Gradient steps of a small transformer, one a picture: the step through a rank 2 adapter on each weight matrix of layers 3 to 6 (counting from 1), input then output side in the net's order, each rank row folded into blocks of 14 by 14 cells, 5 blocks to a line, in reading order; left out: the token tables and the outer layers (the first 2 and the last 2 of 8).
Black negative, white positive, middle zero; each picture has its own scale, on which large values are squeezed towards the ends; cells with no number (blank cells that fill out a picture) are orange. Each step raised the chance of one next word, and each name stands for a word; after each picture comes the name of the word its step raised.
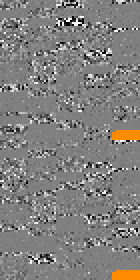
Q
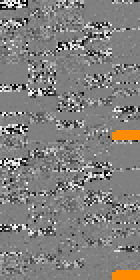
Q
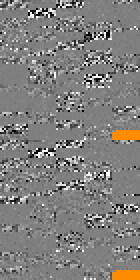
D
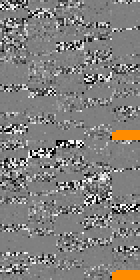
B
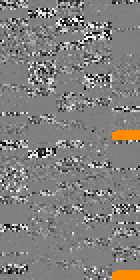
D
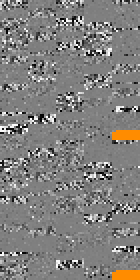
Q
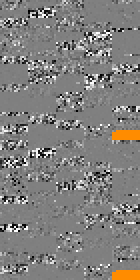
D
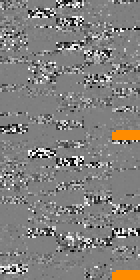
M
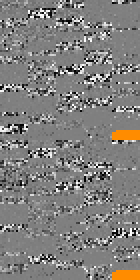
D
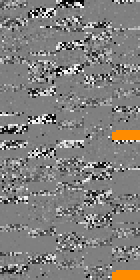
D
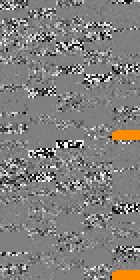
B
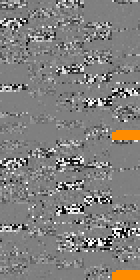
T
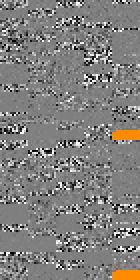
T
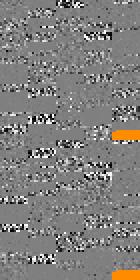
T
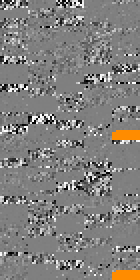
Q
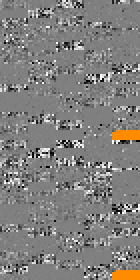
B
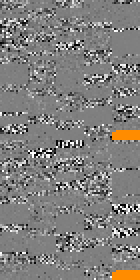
T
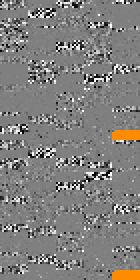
M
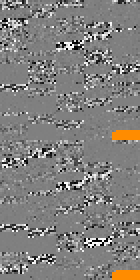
M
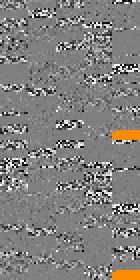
B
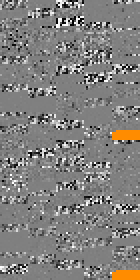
B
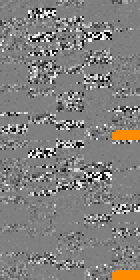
D
